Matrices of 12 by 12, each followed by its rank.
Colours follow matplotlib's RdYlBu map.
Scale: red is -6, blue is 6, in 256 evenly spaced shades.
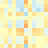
two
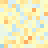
full rank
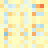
two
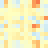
two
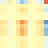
one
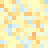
full rank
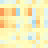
two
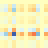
one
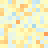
full rank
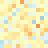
full rank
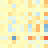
two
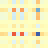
one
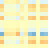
one
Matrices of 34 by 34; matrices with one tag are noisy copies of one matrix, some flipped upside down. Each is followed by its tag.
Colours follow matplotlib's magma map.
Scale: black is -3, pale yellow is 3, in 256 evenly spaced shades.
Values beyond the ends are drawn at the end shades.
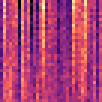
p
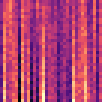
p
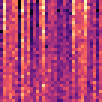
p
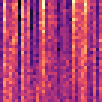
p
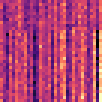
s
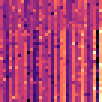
s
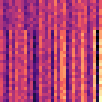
s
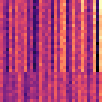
s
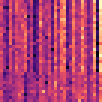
s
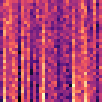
p
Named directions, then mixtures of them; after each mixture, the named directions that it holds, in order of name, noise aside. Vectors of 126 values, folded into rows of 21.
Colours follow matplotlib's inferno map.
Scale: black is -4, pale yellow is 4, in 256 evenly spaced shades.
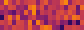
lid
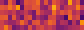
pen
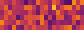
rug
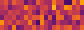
rug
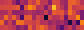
lid, pen, rug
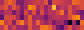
lid, pen, rug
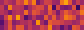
lid, rug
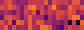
lid, pen, rug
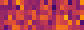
pen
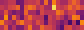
lid, pen, rug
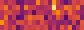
pen, rug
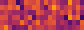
pen
